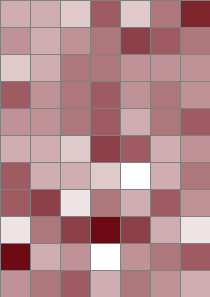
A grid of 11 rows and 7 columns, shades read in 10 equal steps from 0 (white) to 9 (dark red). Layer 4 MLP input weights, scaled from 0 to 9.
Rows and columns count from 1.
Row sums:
29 34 27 34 33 28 22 32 33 31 30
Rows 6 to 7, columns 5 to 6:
6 3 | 0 3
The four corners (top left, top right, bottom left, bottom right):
3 8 4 3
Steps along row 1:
same down up down up up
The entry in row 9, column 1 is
1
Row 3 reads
2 3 5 5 4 4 4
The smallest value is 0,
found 2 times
